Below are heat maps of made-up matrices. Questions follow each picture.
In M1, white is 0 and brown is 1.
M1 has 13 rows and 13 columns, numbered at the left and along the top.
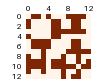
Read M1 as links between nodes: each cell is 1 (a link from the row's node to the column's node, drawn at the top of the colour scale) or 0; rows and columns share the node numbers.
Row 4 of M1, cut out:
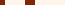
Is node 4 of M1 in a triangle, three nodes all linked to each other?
no
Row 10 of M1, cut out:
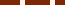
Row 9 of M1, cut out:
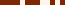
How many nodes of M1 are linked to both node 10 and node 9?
8
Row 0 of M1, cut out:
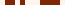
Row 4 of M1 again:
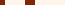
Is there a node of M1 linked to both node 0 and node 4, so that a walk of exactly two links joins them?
no
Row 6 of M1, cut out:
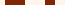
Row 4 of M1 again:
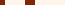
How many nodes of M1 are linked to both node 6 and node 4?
0
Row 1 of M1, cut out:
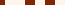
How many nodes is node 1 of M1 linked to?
5
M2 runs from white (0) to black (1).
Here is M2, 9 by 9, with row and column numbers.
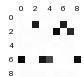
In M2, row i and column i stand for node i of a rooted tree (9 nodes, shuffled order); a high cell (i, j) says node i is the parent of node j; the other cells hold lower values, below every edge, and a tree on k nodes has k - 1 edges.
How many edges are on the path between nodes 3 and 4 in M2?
2
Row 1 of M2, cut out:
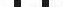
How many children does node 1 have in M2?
2
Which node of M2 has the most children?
6
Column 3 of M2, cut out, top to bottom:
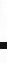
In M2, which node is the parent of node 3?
6
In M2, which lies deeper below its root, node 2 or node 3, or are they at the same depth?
node 3
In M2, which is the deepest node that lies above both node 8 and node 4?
6
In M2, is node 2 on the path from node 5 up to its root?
yes
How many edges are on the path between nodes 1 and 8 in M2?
2
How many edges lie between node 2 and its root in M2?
1
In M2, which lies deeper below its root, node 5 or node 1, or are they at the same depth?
node 5
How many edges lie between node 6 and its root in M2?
1
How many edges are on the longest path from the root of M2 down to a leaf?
2
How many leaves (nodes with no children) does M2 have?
6
